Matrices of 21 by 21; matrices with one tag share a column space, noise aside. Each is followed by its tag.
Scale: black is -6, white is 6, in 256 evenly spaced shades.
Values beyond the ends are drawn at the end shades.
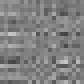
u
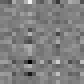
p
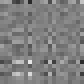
p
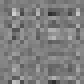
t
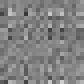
t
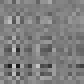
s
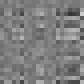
t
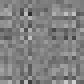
t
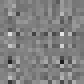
u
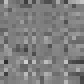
p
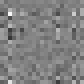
t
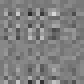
t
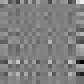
p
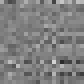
p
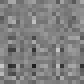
s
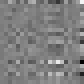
p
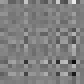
p
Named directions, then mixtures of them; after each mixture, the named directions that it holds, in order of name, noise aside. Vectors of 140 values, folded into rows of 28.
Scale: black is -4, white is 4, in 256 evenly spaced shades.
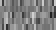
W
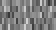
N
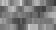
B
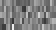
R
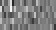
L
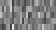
L, R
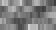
B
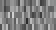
N, W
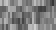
B, W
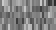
B, N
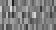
L, W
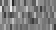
L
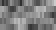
B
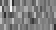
L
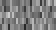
N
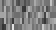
R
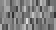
N, W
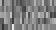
R, W
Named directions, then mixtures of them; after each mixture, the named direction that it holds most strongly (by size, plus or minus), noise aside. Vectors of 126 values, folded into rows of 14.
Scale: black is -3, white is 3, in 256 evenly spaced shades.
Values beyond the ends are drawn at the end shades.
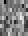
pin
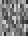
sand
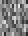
sand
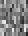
sand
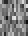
sand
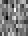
sand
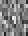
sand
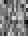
pin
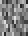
sand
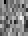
pin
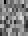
pin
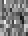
pin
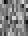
pin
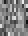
pin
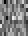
pin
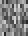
sand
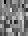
pin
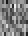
sand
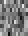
pin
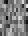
pin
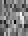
pin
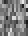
pin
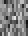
pin
